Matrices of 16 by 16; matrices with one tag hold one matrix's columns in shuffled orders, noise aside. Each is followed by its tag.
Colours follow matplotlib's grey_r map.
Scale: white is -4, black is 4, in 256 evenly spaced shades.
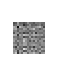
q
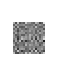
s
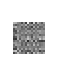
s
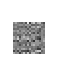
s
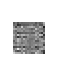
q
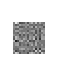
s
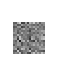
s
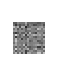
q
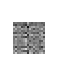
q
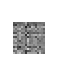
q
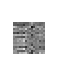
q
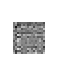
q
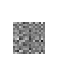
s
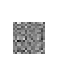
s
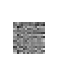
q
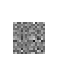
s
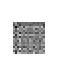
q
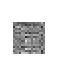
q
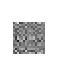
s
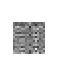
q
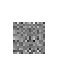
s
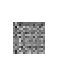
q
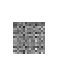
q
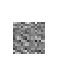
s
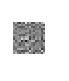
s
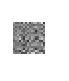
s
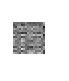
q
